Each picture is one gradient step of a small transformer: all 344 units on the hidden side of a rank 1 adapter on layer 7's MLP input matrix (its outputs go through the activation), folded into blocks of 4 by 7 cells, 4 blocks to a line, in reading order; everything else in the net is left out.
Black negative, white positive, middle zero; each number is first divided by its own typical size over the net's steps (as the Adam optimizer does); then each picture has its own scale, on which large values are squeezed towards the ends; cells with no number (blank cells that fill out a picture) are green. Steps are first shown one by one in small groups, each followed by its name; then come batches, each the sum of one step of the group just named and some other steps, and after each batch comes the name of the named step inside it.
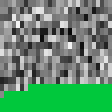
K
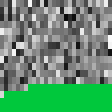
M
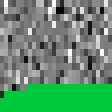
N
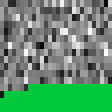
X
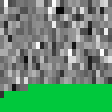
N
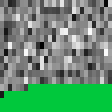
X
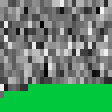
X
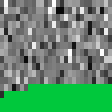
N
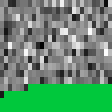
X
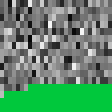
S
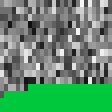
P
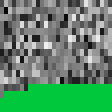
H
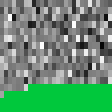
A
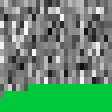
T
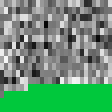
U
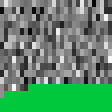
P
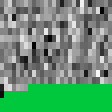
A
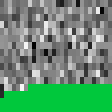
S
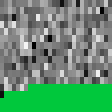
S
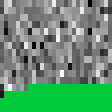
H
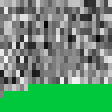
U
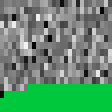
S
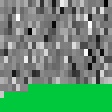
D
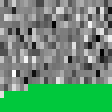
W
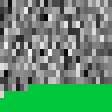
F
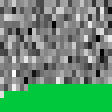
W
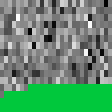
D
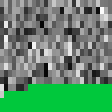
F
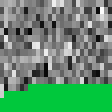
W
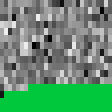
W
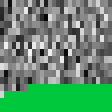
F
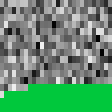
W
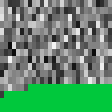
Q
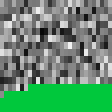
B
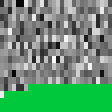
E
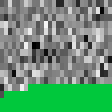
E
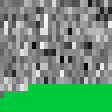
E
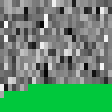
E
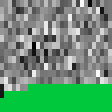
Q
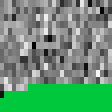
Q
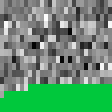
B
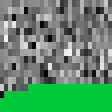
Q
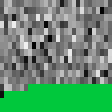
E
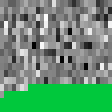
Q
